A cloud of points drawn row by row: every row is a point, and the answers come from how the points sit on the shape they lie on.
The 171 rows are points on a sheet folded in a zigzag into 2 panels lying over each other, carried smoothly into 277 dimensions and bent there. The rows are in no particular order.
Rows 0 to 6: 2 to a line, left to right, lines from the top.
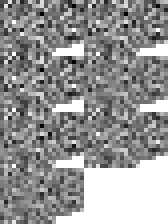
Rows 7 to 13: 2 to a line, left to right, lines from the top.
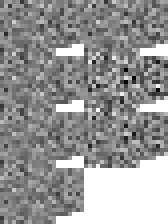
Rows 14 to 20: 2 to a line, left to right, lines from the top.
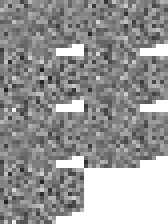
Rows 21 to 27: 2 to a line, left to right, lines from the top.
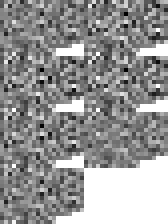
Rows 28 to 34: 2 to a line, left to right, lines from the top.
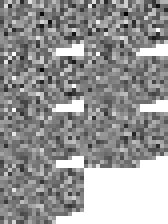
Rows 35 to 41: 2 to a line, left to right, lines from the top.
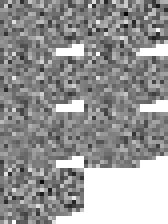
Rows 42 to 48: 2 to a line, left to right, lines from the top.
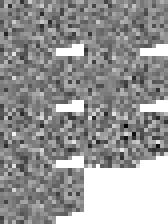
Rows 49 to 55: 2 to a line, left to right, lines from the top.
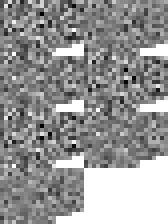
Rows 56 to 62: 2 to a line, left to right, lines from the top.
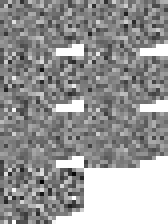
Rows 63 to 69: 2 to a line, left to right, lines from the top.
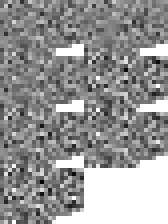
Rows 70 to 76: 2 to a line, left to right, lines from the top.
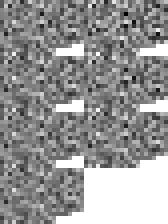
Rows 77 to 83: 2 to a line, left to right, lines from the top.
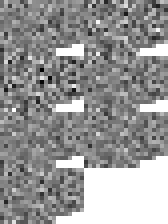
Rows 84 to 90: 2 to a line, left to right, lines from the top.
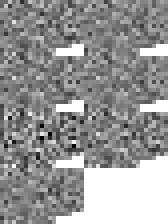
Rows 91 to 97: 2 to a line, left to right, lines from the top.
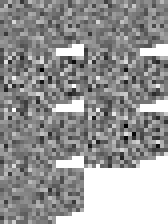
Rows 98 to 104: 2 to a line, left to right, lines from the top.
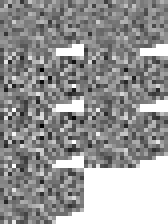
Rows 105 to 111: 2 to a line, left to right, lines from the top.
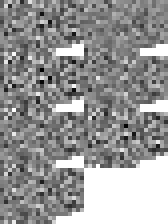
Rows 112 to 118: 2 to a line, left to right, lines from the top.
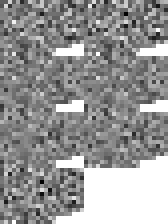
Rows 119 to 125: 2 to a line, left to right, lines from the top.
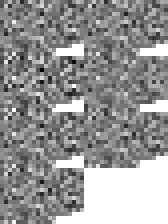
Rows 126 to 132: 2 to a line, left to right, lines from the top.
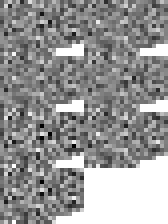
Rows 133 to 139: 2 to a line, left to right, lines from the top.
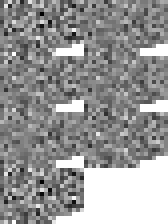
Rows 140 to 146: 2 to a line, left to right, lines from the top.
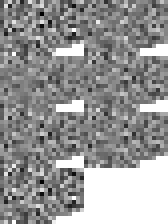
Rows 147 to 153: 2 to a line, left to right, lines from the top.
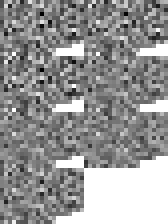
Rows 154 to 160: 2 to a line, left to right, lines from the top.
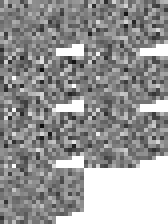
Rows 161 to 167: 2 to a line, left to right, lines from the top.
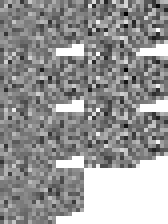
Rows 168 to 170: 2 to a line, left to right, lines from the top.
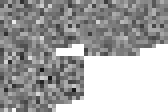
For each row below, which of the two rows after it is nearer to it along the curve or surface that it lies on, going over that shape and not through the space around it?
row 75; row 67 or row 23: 23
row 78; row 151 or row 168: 168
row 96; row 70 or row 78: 70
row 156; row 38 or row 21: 21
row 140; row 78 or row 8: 78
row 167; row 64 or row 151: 64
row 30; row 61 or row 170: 170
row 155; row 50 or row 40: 50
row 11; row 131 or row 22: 22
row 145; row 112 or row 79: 79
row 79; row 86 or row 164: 164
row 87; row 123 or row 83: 123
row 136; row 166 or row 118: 118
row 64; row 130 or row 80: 80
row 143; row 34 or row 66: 34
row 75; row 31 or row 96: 96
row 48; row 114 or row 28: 28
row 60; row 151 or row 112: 151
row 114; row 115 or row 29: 29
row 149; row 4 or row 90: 4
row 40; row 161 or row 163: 161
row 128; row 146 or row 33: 146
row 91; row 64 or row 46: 64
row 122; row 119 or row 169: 119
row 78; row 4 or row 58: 58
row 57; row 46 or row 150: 150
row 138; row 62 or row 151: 62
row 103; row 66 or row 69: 66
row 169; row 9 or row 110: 110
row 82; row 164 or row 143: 164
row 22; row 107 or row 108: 107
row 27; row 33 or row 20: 20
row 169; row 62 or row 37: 62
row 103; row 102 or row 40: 102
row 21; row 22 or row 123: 22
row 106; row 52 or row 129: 129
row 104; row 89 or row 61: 89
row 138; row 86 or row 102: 102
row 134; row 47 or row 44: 47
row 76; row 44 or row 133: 133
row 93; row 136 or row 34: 34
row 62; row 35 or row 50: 35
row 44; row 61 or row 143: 61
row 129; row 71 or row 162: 71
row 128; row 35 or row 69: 69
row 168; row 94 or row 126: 94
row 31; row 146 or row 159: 159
